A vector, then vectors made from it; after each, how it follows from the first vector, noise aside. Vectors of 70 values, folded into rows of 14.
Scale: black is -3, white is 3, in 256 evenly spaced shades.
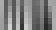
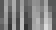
negated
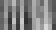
negated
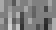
partly zeroed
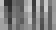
reversed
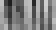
reversed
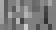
partly zeroed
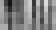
reversed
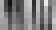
reversed
